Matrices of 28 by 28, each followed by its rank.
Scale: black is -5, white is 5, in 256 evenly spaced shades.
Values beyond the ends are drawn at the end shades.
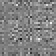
five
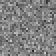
full rank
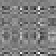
two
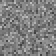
full rank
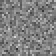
full rank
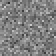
full rank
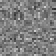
five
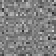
five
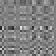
two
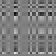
one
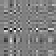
two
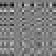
two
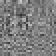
five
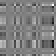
one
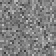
full rank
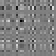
two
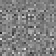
five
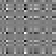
one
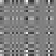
one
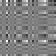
one
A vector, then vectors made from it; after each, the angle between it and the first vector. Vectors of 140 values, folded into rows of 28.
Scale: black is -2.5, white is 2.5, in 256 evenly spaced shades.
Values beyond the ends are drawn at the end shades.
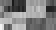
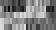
nearly parallel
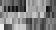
nearly parallel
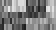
nearly opposite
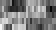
nearly parallel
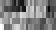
nearly parallel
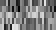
partly aligned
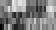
nearly opposite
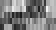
nearly opposite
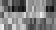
nearly parallel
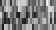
partly opposed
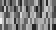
orthogonal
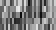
partly opposed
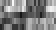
nearly opposite
